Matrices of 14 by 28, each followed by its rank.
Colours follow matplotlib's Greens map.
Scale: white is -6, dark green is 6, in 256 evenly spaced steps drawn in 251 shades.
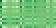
one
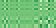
one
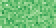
full rank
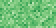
full rank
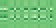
one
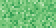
full rank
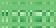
one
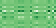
one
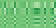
one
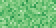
full rank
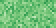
full rank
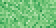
full rank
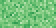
full rank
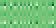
one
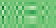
one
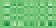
one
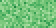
full rank
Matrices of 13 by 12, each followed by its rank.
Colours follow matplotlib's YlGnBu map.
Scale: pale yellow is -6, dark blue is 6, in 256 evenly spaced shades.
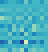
two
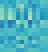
two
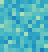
full rank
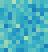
full rank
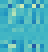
two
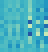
two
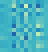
two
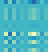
one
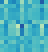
two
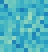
full rank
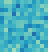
full rank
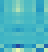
one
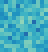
full rank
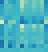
two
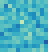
full rank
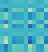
one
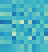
two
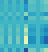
one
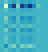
one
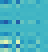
one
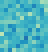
full rank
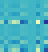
one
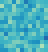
full rank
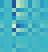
one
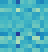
two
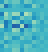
two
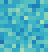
full rank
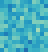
full rank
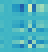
one
